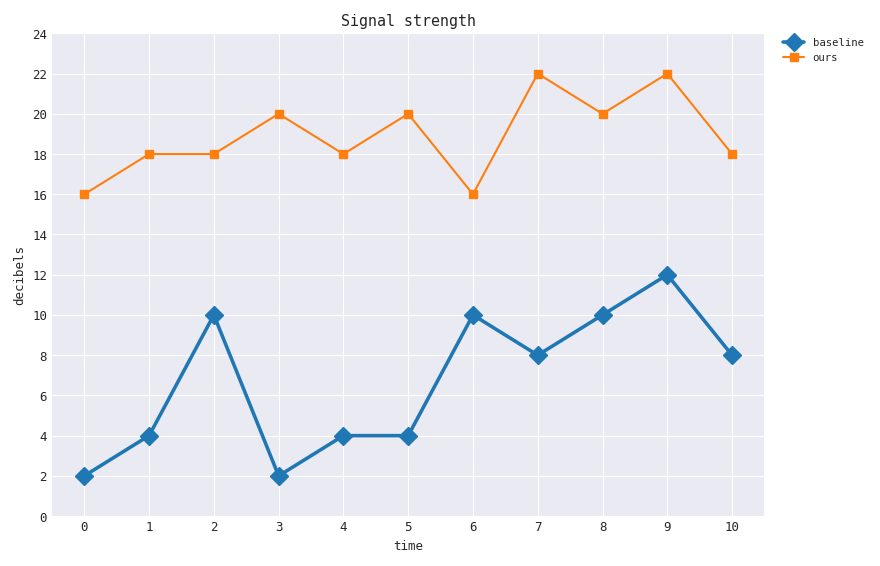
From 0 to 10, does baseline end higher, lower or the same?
higher
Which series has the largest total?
ours
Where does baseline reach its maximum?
9
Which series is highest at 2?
ours
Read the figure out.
Title: Signal strength
x-axis: time, ticks 0 1 2 3 4 5 6 7 8 9 10
y-axis: decibels, ticks 0 2 4 6 8 10 12 14 16 18 20 22 24
Legend: baseline, ours
Values:
baseline: 2 4 10 2 4 4 10 8 10 12 8
ours: 16 18 18 20 18 20 16 22 20 22 18
